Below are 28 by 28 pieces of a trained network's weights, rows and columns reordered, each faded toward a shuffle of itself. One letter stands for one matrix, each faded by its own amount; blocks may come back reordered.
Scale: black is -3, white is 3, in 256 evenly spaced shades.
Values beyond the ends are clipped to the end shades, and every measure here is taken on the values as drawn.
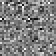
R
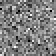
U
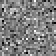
U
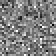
U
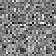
R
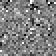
U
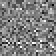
R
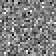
U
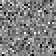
U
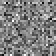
R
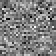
R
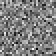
R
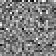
R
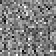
U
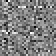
R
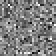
R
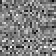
R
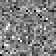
U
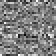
R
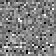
U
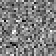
R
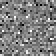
U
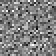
R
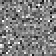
U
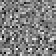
R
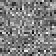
R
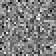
U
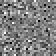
U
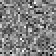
R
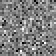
U
